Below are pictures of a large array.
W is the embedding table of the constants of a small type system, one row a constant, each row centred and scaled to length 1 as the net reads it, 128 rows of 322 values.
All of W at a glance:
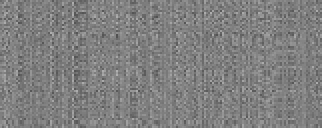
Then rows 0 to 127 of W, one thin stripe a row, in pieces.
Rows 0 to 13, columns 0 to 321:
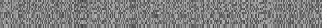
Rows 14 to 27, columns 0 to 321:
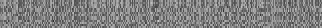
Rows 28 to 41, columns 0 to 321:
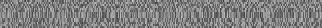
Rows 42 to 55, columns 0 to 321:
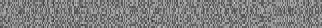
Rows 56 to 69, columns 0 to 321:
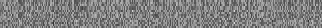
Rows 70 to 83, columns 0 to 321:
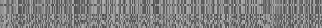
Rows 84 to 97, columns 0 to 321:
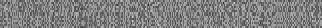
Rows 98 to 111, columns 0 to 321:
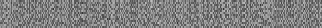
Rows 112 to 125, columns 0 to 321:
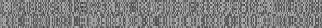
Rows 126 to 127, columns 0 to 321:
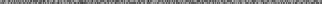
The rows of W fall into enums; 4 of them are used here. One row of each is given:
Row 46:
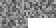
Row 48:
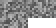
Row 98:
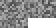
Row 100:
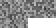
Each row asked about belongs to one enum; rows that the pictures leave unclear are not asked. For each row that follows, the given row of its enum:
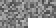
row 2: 98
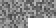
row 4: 100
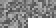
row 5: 48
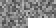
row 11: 46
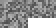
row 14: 48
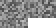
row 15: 98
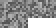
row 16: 48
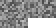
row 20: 98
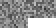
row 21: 100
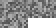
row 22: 48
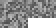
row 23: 48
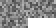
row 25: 46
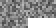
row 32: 46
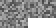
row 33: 98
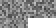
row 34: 100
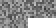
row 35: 100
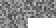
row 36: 100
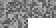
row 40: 48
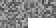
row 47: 98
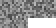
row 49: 100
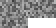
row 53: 46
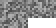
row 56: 48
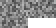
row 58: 46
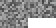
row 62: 98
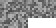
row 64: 48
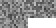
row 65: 100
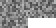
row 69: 46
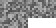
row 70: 48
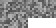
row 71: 48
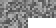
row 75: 48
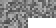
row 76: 48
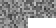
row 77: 100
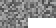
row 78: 98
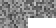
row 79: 100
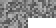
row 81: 48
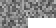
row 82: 46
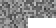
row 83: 100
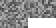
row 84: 98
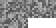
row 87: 48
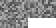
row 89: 98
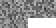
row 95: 100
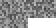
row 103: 100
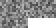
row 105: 46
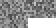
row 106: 100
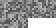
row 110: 48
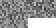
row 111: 100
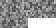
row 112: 46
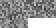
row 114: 100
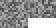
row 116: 98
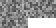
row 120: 46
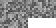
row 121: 48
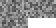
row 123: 46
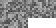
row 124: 48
